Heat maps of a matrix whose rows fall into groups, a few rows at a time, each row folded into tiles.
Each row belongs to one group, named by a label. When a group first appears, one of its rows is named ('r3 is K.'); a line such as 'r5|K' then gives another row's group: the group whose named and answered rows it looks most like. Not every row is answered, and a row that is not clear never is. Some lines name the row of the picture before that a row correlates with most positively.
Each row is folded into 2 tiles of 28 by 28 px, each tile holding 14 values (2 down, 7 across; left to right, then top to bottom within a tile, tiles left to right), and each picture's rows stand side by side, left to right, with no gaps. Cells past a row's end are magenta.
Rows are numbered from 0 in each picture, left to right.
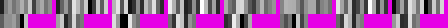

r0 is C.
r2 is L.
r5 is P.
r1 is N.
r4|C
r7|N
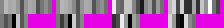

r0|P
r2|C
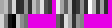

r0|L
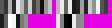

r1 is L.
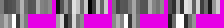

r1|N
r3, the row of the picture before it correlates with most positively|0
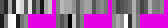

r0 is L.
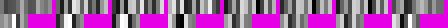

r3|L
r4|N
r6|N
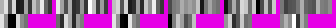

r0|L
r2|L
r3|C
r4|N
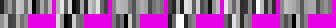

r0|N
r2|P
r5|P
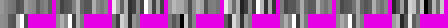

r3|P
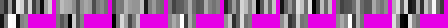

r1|P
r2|C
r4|N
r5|N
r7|L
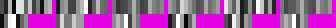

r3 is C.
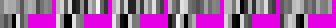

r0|P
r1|L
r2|L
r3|C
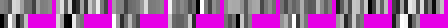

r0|C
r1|L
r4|P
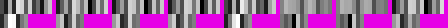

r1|N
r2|N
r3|N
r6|P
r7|N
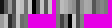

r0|N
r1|P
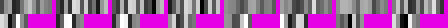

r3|N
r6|P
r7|L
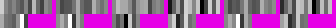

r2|P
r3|N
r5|N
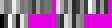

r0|C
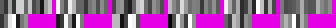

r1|C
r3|C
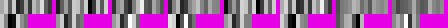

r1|N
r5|L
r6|C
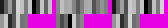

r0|N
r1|P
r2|N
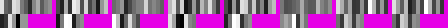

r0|C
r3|L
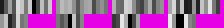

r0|N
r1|P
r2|C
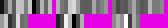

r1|C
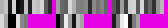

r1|C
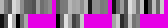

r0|C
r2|N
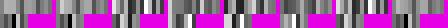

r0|P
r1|P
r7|P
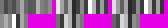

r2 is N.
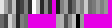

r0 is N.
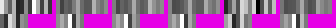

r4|N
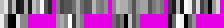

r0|L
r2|P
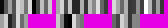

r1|L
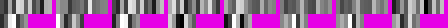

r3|L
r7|N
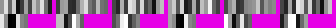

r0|L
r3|L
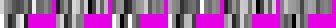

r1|N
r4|N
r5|P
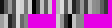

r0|N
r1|L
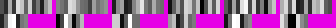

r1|C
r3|N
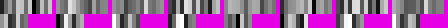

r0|N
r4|P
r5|C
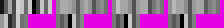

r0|N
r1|P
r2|P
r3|P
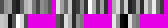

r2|L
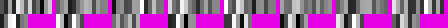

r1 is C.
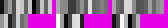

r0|N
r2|C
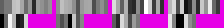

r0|C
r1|P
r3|L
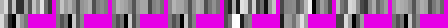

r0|L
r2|P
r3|P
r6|C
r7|P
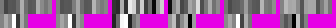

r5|P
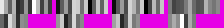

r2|N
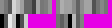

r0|C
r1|P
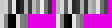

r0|L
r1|L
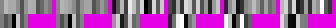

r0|P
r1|P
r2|N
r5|L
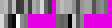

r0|L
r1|P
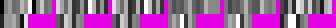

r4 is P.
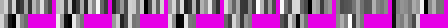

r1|L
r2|N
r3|L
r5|C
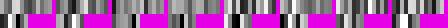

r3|P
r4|L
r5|C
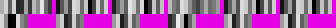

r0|L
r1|N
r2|N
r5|N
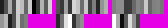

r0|N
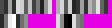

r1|L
